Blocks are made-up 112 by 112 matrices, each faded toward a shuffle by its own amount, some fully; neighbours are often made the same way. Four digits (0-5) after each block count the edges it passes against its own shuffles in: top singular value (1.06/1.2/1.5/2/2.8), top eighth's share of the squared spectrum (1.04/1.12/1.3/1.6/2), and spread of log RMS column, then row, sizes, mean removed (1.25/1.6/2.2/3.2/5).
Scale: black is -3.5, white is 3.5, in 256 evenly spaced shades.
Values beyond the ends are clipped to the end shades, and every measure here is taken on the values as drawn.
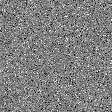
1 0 0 0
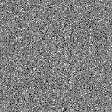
4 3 2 2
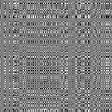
5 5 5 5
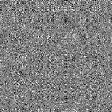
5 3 2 2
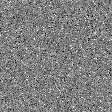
2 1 0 0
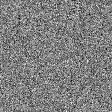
0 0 0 0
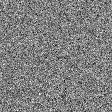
0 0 0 0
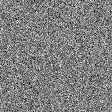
0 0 0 0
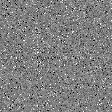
3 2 1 1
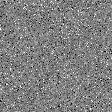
2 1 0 0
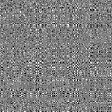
5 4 3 3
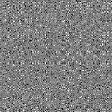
5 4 3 3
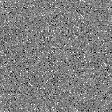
4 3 1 2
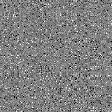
4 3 2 2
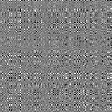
5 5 4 4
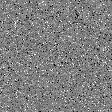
2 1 0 0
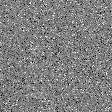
1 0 0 0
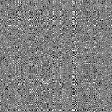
5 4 3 3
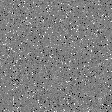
2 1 0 0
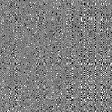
5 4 3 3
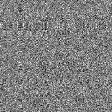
4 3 2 2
